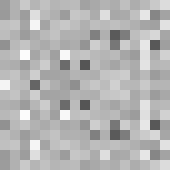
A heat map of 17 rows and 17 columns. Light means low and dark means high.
There is no overall slope. It is mirror symmetric from top to bottom. Overall the values sit about 30% of the way up the scale. No seam splits the table.
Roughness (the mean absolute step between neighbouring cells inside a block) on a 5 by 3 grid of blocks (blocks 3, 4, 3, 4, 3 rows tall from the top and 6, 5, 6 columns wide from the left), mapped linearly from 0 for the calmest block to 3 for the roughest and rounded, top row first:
1 1 2 / 1 3 3 / 2 0 0 / 1 3 3 / 1 1 2
